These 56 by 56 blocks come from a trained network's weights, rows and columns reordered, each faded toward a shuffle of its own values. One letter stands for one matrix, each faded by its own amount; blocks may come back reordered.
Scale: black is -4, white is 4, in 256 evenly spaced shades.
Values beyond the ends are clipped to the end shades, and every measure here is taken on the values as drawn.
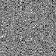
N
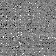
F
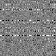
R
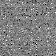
F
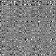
R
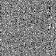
N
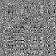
R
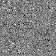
N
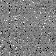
F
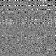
R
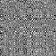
R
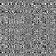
R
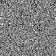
N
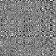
R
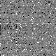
F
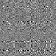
R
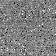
F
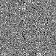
N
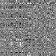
R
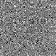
N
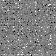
F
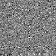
N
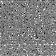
F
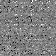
F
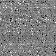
F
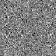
N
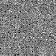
N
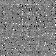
F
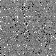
F
